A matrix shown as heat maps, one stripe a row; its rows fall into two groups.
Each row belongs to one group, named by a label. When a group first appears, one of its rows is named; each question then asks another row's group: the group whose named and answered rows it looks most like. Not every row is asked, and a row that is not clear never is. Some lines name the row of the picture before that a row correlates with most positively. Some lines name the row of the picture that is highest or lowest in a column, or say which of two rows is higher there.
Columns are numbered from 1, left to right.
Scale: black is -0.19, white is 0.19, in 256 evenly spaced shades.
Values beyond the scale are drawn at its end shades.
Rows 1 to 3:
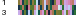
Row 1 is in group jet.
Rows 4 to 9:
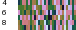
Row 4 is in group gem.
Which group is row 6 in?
jet
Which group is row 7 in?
gem
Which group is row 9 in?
jet
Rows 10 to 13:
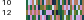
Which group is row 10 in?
gem
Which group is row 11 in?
jet
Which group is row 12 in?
gem
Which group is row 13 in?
jet
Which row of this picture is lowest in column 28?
10
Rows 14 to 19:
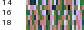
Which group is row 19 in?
jet
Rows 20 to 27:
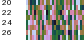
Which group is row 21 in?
jet
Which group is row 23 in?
jet
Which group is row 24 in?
gem
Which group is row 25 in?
gem
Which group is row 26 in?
gem
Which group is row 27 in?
gem
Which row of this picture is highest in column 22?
21
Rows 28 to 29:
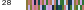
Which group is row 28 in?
jet
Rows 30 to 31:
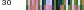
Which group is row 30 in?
gem
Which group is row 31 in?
gem
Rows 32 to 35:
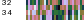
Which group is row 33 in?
gem
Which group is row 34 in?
gem
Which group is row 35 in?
gem
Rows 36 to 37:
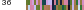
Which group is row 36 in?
gem
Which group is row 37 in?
gem
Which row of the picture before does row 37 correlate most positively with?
34
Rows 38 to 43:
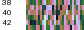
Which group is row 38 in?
jet
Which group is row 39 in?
gem
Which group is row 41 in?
jet
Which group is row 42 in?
jet
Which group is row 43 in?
jet
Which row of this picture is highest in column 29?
39
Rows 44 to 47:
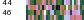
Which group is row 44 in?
jet
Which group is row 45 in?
gem
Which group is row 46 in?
jet
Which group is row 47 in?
jet
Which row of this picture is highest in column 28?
47
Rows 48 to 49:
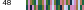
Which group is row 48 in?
jet
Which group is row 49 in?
jet
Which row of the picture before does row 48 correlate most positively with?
46
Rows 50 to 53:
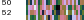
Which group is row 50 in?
jet
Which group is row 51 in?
gem
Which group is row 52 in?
gem
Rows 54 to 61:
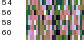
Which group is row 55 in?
jet
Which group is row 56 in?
jet
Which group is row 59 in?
gem
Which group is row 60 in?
gem
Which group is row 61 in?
gem
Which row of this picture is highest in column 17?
55
